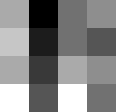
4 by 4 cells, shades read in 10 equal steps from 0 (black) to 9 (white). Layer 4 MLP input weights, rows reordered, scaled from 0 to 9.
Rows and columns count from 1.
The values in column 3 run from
4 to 9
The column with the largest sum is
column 1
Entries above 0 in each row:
3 4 4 4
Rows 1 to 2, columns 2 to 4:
0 4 5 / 1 4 3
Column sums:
28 6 23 17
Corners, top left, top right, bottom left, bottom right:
6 5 9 4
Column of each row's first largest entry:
1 1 1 1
